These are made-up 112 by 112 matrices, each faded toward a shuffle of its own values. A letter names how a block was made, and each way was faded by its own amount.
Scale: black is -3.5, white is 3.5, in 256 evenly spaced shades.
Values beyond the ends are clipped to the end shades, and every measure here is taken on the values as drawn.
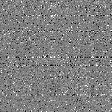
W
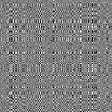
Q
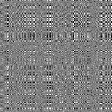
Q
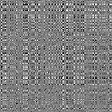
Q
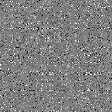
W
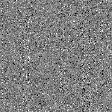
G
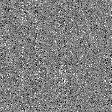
G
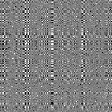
Q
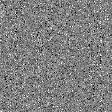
G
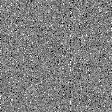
G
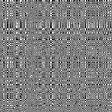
Q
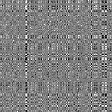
Q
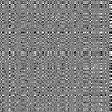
Q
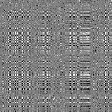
Q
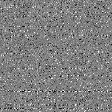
W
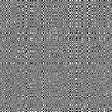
Q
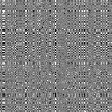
Q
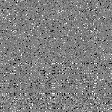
W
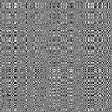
Q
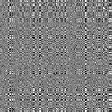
Q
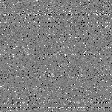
W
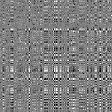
Q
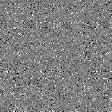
W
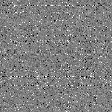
W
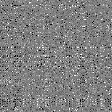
W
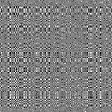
Q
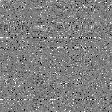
W
